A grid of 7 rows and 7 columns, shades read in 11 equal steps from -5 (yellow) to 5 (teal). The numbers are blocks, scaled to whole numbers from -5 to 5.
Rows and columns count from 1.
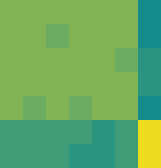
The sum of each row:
5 6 5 4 7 14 15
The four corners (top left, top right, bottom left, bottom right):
0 5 3 -5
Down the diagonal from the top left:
0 0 0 0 0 3 -5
